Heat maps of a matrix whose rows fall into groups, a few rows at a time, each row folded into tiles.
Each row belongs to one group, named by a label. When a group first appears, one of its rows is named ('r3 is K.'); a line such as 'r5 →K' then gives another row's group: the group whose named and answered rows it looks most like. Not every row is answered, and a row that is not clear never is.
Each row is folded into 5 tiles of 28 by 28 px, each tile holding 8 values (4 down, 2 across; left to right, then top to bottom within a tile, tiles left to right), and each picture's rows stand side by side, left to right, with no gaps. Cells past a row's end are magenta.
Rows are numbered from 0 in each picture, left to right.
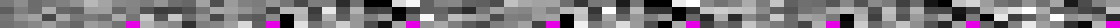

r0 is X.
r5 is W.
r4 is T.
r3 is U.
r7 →W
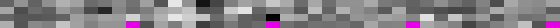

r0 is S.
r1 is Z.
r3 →U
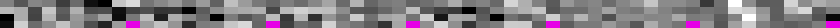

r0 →T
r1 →U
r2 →W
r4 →X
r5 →Z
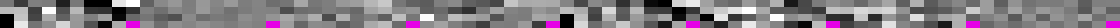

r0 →T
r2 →X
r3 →U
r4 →T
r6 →W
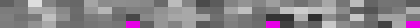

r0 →Z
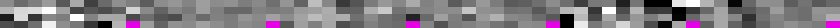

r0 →W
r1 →S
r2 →Z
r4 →T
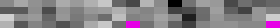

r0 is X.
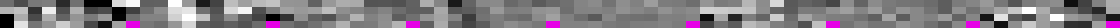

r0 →T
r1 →Z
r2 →W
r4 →S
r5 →W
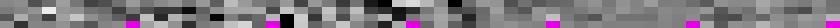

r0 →W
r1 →U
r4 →S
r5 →S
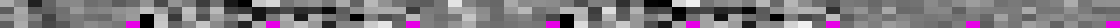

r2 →U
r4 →T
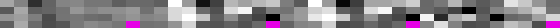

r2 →Z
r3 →U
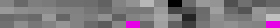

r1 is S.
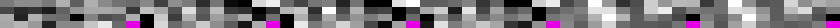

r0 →U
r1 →T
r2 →T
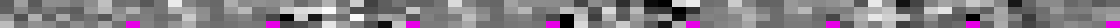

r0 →X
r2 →W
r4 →T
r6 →Z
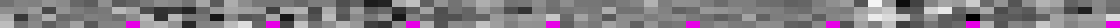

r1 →U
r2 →T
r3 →S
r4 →X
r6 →Z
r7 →S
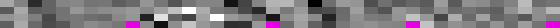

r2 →S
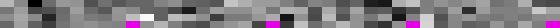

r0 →S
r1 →U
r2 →T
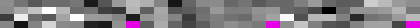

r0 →W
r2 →U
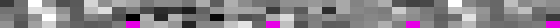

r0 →Z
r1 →U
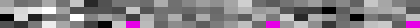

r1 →X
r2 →U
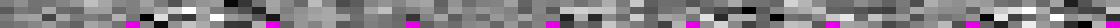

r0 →X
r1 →W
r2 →Z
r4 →W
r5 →U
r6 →U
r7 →W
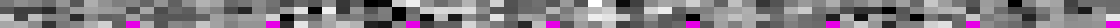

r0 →U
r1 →S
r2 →T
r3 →W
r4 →Z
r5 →Z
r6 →U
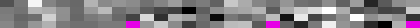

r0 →Z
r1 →U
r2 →W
